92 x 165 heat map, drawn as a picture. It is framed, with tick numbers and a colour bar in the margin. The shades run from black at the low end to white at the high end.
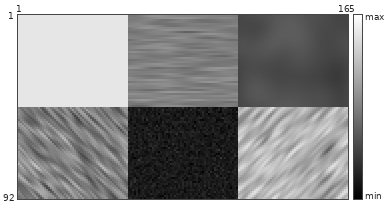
It is made of 2 by 3 panels. Panel 1,1: very high, flat. Panel 1,2: middling, streaked across, faint in contrast. Panel 1,3: low, smooth, faint in contrast. Panel 2,1: middling, slanting down to the right. Panel 2,2: very low, fine-grained, faint in contrast. Panel 2,3: high, slanting up to the right.
